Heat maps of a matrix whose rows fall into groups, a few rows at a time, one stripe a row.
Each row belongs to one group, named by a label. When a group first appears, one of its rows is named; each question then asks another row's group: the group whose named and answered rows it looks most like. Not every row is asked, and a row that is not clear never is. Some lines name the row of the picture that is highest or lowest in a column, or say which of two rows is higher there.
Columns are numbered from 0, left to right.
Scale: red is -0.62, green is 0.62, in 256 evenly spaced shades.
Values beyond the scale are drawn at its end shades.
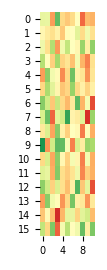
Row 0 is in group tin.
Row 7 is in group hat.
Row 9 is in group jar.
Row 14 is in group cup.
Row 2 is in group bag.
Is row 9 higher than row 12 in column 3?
Yes
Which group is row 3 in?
tin
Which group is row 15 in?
bag
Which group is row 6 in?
tin
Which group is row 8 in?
tin
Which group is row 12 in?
tin
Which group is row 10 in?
tin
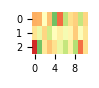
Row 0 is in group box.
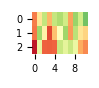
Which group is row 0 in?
bag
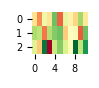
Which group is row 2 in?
bag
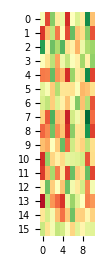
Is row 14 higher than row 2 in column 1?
Yes
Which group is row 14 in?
cup
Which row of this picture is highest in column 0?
2
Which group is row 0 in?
box
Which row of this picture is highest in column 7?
6
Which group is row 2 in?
jar
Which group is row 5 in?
tin
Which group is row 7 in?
box
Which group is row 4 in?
box
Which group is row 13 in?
cup
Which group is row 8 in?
box
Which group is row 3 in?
bag
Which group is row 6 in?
tin
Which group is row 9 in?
box
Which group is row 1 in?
box
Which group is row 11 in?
box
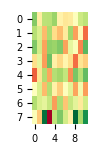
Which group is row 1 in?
tin
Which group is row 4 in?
bag
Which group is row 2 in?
hat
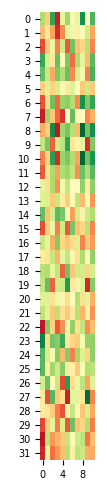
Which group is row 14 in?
jar
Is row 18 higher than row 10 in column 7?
Yes
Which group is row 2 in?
box
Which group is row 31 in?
cup
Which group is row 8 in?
bag
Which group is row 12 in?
bag
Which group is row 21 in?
tin
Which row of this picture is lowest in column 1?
27
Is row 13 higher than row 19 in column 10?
No
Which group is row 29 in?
box
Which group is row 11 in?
bag
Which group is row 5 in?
tin
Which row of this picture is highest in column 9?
27
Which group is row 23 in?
jar
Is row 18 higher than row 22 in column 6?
No
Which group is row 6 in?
bag
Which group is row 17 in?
bag
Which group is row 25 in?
jar
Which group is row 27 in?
box
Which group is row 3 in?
hat
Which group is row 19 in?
hat
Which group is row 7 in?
cup
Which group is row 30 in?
cup
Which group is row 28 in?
cup
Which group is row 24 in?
hat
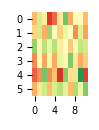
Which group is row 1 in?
tin
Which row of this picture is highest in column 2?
4
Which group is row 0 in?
cup
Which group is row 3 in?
cup
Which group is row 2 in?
jar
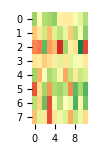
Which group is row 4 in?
jar
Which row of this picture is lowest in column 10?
2
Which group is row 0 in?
jar
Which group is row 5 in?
bag
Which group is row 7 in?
cup
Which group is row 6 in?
bag
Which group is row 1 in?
bag
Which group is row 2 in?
box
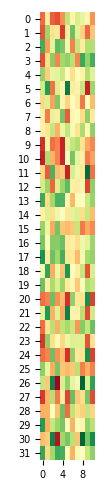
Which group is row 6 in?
tin
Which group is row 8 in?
bag
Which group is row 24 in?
box
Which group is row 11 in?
box
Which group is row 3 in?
bag
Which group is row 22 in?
bag
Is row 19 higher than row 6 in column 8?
Yes
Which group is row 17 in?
jar
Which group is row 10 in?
cup
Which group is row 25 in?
tin
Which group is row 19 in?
jar
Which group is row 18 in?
hat
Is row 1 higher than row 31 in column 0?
No
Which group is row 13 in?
jar
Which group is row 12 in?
hat
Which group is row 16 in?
jar
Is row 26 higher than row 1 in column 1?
No
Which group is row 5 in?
hat
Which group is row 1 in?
cup
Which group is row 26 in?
bag
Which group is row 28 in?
box
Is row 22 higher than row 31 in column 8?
Yes
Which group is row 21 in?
hat
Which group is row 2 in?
jar
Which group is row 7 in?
box
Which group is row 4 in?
jar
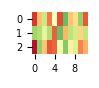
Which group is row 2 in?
cup
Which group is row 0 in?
box
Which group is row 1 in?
hat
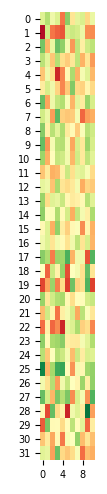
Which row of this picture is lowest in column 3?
4
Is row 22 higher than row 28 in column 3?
No
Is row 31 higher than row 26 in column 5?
No
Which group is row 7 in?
tin
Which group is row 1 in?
cup
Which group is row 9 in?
jar
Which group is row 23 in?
jar
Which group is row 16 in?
tin
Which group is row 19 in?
box
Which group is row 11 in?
cup
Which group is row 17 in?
hat
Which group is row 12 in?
tin
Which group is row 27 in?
hat
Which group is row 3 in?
tin
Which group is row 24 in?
jar
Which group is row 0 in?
hat
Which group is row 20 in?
jar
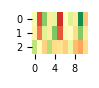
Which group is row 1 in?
box
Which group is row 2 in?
tin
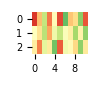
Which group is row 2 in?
box
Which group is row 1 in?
bag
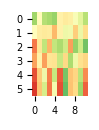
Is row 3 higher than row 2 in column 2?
No
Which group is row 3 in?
cup
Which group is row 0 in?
jar
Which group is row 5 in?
box
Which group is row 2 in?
bag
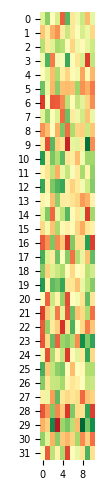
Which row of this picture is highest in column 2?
29
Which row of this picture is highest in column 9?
9
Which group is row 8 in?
box
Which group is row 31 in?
box
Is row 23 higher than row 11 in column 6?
Yes
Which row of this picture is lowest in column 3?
29
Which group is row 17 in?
hat
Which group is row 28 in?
box
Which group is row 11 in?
bag
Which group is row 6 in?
cup
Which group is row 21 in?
box
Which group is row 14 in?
hat
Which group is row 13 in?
tin
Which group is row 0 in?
hat
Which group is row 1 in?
cup
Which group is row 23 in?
bag
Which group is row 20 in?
box
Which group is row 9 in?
box
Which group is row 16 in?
box
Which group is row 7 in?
hat
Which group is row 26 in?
jar
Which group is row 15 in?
tin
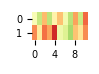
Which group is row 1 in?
cup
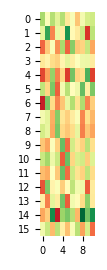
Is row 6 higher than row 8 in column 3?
No
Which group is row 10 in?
hat
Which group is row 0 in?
jar
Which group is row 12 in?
cup
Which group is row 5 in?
bag
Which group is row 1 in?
hat
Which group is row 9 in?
box
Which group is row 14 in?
bag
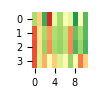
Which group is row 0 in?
bag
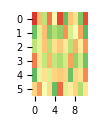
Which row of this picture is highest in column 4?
5
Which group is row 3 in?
bag
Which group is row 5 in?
box
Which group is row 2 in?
tin
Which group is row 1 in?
hat
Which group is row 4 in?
tin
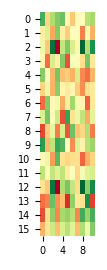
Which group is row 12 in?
bag
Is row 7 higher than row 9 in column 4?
No
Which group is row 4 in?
tin
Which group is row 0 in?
jar
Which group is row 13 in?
box
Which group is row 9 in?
jar
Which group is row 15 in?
bag
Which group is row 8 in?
box
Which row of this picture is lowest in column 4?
7
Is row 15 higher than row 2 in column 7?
No
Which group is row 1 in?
tin
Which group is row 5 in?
tin
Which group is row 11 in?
jar
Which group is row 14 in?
bag
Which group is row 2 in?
bag
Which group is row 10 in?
tin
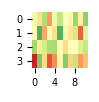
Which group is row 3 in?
cup
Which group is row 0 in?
bag
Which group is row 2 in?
jar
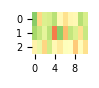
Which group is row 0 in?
jar
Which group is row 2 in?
tin
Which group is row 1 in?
hat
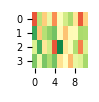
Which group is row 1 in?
jar
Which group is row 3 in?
jar
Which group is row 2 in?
hat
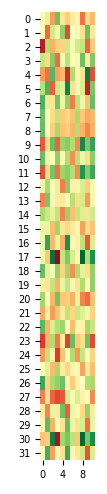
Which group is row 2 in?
cup
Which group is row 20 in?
tin
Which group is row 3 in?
bag
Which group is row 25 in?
tin
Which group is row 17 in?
bag
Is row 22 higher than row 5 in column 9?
Yes
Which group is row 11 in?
bag
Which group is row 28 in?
box
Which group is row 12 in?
hat
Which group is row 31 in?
hat
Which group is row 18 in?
hat
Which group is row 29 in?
hat
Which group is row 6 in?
hat
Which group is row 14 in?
hat
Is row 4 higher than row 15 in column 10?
No
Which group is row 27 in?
cup
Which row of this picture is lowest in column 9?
5
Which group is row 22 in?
jar
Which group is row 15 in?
tin
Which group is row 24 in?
cup
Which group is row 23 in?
box
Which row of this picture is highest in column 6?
23
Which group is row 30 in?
bag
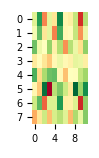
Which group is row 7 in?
bag
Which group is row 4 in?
jar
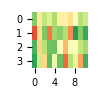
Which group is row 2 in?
jar
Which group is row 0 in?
jar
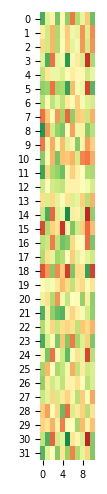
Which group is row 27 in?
tin
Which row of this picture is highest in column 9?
18
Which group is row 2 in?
tin
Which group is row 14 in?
hat
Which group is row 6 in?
jar
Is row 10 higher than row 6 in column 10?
No
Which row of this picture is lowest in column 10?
18
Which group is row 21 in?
jar
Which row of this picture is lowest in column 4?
15
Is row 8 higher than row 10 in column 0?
Yes
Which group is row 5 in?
hat
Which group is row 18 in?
box
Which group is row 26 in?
jar
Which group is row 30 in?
hat
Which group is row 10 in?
tin
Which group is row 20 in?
bag
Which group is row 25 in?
jar
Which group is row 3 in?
hat
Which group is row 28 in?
box
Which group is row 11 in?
jar
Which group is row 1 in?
tin
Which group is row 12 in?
jar
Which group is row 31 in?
hat
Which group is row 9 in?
cup
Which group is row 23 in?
hat
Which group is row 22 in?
tin
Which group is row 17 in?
jar
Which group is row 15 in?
cup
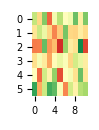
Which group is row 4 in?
box
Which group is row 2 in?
box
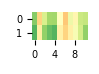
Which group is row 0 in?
jar
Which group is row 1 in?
jar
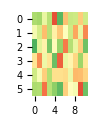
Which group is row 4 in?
tin
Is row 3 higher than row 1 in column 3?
No
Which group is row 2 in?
hat
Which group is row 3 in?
box
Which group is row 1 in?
tin
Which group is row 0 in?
hat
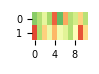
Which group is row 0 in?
hat
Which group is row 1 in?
cup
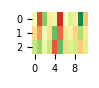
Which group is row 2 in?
hat
